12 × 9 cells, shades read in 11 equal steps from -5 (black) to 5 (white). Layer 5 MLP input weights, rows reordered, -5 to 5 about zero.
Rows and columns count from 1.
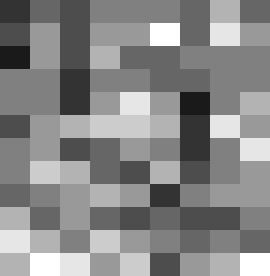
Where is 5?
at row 2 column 6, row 12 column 2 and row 12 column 9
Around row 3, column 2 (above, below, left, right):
1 0 -4 -2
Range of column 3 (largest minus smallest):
7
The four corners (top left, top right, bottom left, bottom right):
-3 -1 2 5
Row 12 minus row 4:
2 5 7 1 3 -1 2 2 5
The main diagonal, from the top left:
-3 1 -2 0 4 2 -3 0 1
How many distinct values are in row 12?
6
